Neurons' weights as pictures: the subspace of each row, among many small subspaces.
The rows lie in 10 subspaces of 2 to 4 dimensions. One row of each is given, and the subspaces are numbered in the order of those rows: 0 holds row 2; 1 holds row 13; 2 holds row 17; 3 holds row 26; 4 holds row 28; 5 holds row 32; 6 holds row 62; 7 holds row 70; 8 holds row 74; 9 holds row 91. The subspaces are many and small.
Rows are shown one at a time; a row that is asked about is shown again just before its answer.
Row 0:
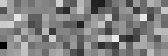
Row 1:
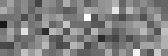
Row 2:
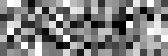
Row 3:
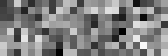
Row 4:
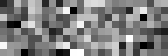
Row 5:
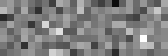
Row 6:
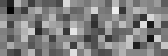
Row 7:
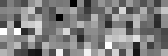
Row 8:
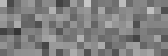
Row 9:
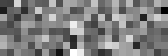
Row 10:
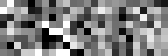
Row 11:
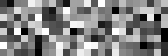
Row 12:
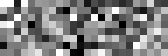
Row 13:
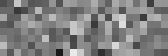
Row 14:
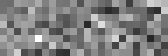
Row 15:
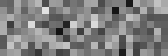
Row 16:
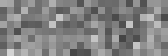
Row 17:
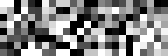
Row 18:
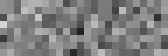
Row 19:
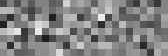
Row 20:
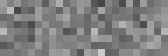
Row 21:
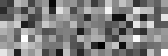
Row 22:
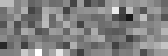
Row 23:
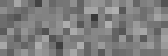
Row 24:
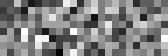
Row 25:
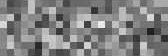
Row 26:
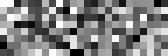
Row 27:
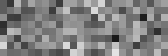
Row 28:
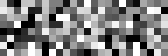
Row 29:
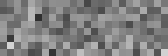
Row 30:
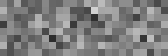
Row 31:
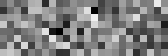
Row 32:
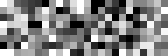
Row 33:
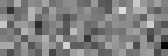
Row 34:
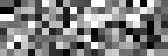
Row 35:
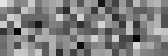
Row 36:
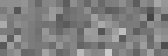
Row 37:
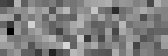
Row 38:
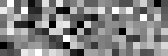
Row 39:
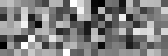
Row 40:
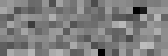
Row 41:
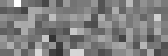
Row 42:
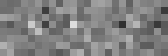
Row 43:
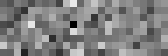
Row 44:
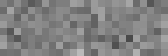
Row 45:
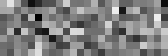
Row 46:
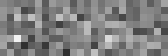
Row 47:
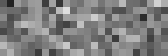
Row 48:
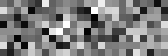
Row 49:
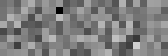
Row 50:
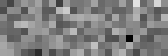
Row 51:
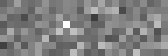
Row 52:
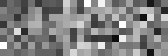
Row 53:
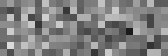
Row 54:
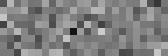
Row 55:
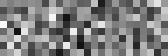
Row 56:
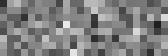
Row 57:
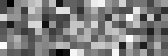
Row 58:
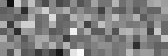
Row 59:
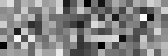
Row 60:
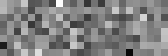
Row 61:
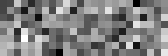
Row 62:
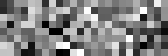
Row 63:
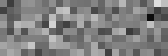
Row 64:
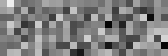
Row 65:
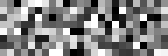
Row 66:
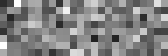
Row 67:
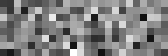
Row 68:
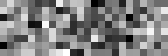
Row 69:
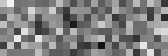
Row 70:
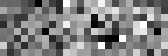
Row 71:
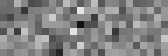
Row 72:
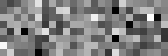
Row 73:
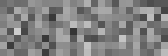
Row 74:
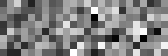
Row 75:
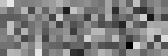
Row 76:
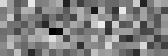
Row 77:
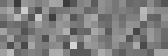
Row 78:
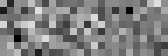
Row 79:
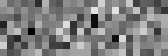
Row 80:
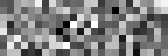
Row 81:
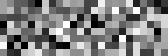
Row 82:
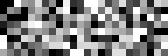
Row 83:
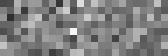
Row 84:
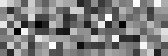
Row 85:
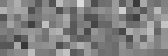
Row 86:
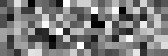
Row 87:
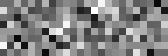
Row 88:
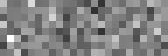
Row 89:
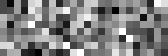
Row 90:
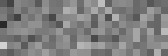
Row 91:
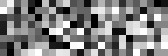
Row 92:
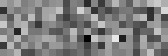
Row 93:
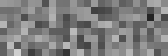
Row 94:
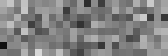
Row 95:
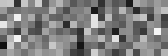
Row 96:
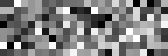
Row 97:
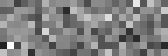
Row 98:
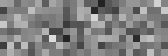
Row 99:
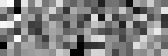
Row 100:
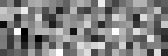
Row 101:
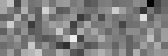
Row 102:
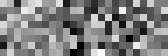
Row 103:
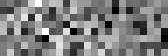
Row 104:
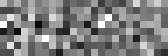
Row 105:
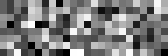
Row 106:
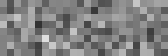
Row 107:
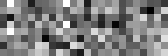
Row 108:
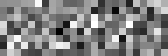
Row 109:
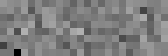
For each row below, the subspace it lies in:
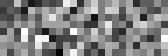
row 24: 9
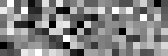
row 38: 8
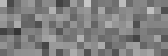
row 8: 4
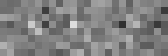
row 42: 5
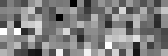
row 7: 4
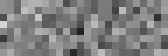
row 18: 1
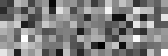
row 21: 9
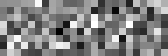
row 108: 2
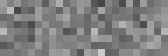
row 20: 5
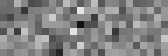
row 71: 9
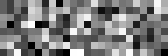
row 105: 9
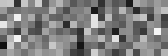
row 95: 2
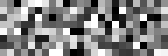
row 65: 1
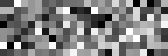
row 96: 5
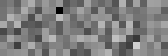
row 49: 4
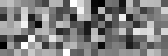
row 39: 5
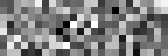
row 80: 2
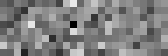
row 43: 9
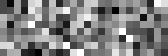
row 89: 9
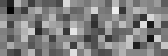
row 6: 0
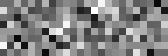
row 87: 6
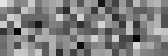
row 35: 4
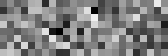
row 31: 6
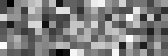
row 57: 5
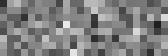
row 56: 3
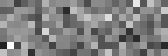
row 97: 5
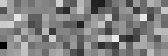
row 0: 6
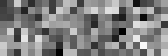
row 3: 9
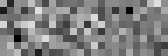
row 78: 8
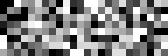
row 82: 3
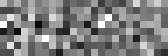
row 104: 4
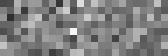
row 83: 3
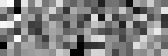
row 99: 2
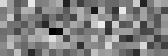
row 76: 0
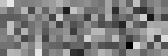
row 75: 0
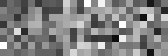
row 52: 7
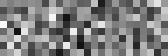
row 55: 9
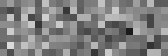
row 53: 5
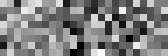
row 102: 1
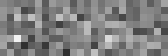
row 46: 5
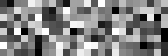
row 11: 9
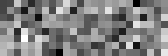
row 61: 9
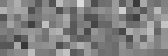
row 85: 5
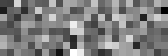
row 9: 1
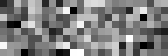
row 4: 6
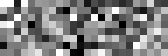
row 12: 2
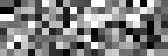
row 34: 5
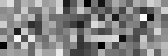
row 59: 7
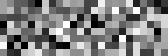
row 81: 2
